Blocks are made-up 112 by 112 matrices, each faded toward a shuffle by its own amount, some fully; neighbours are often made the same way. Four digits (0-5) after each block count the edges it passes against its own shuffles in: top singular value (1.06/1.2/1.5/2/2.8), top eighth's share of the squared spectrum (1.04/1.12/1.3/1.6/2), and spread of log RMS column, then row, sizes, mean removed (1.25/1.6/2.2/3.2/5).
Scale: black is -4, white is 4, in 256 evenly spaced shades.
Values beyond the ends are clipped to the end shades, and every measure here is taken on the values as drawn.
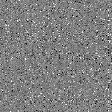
4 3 2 1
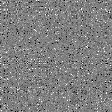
4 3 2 1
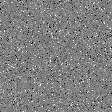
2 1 0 0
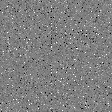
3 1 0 0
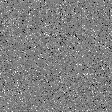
2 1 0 0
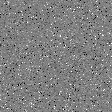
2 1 0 0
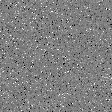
1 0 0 0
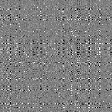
5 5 3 4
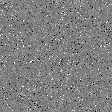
1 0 0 0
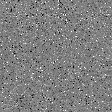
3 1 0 0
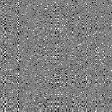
5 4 3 2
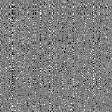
5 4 3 2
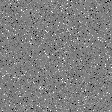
0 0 0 0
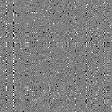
5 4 3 2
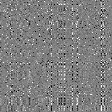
5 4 3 2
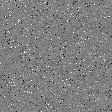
0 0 0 0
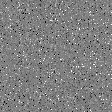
2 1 0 0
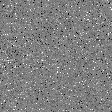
1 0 0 0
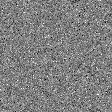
0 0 0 0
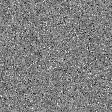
0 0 0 0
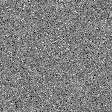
0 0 0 0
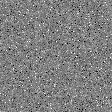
1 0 0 0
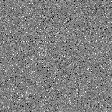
3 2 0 0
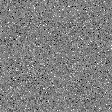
3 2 0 1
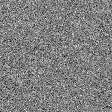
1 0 0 0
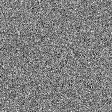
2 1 0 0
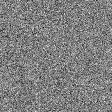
1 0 0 0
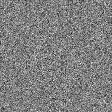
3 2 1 0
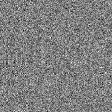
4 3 1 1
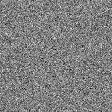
3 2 0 1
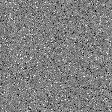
2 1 0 0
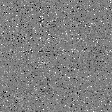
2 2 1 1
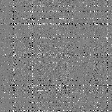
3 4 3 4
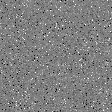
1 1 0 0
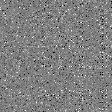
2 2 2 2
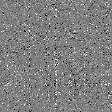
2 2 2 2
